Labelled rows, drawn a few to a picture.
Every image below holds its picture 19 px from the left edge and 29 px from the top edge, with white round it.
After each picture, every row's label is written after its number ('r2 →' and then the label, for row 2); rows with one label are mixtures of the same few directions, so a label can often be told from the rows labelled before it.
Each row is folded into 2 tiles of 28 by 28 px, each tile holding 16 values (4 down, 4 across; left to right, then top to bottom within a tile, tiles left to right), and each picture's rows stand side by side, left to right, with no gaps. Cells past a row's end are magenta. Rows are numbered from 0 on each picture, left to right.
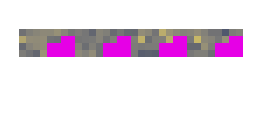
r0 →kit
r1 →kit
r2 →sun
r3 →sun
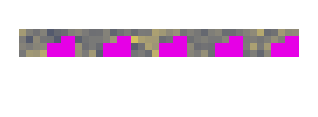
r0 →sun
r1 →kit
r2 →kit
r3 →kit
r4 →kit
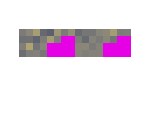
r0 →kit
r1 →sun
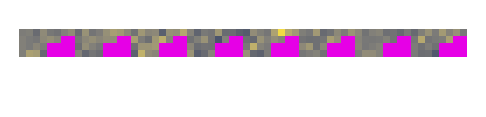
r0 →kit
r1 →sun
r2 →kit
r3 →kit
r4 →sun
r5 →kit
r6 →sun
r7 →sun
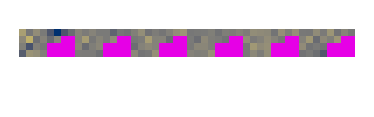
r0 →sun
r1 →sun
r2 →sun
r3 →sun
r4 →kit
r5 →sun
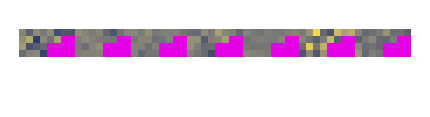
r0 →sun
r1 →sun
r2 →kit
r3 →sun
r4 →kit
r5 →kit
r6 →kit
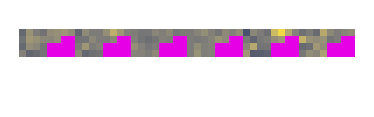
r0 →sun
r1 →sun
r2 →sun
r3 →kit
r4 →sun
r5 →kit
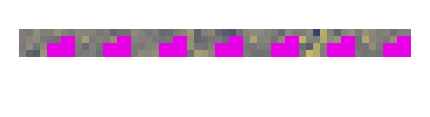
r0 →kit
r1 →sun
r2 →sun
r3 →sun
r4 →sun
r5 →kit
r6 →sun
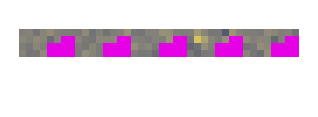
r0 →kit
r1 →kit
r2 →sun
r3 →sun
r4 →kit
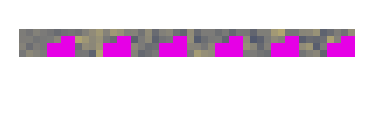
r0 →sun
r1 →kit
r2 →kit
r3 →sun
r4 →sun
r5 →kit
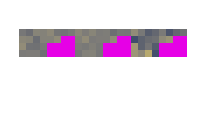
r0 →sun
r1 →sun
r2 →kit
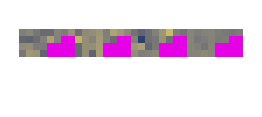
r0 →kit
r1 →kit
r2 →sun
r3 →sun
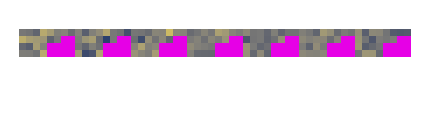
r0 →kit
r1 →kit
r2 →sun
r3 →sun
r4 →kit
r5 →kit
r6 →sun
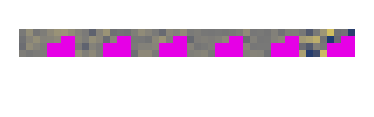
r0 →sun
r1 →kit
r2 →kit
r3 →kit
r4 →kit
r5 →kit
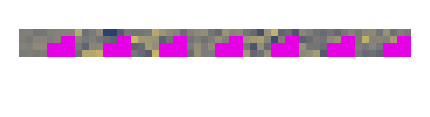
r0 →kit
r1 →sun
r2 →kit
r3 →kit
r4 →kit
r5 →kit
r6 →sun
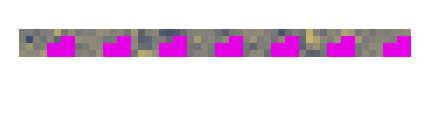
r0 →sun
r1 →kit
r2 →sun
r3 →sun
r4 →sun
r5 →sun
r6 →kit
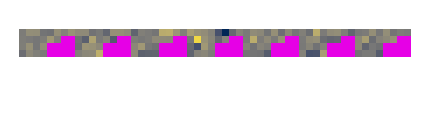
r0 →kit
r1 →sun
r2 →sun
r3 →sun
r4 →sun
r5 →kit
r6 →sun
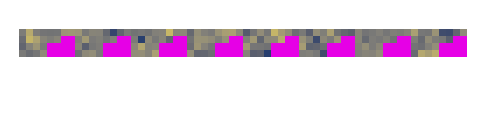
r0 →sun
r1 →sun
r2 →sun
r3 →sun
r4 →sun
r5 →sun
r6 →sun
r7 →sun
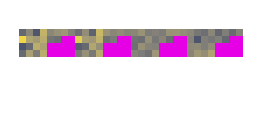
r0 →kit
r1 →kit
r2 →sun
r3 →sun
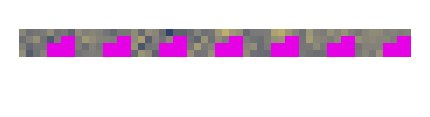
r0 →kit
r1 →sun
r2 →sun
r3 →sun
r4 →sun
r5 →sun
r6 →kit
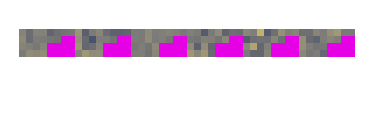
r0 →sun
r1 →sun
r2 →kit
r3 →kit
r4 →kit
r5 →sun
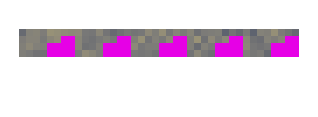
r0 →sun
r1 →sun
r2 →sun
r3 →sun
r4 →sun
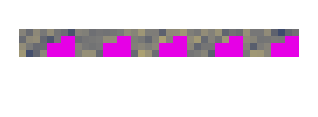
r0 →kit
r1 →kit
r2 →kit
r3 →sun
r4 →sun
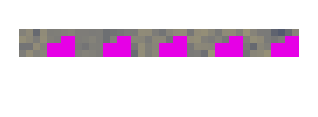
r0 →kit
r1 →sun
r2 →kit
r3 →kit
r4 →sun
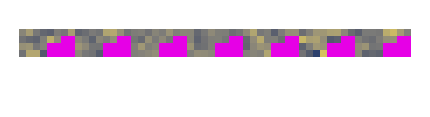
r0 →kit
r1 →sun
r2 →sun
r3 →sun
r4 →sun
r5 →kit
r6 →sun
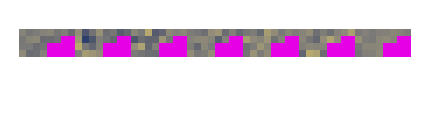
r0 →kit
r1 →sun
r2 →kit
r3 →kit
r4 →kit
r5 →kit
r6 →kit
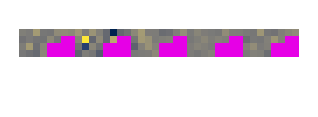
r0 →kit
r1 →sun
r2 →sun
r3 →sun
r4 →kit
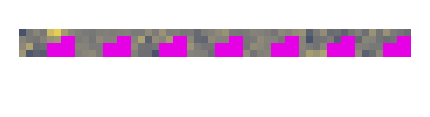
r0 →sun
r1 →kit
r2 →sun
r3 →sun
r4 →sun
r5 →sun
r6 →kit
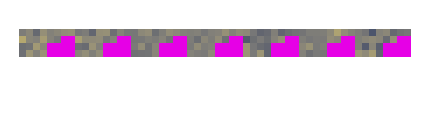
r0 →kit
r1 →kit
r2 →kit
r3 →sun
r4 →kit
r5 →sun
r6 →kit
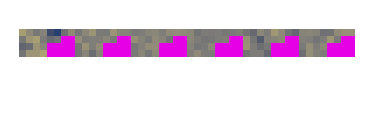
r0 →sun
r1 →kit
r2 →kit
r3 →sun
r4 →sun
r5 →kit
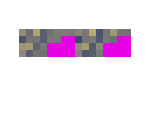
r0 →kit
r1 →kit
